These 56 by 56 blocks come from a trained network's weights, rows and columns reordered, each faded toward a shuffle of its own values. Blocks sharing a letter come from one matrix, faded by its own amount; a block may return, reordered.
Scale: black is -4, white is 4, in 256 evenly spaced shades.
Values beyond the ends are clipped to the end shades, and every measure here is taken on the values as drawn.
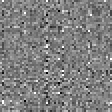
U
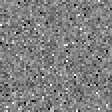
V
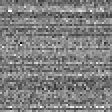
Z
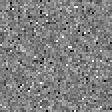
V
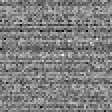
Z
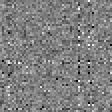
U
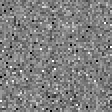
V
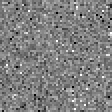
V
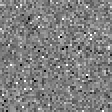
V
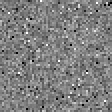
V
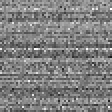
Z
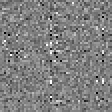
U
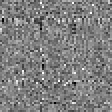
U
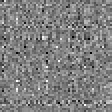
U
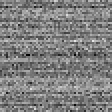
Z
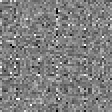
U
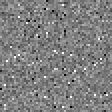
V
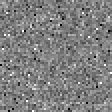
V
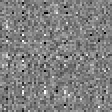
U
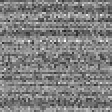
Z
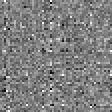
U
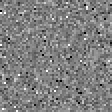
V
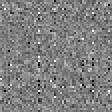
U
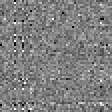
U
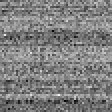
Z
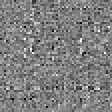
U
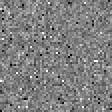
V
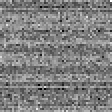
Z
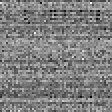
Z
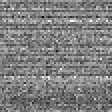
Z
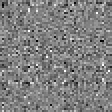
U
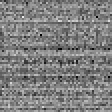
Z
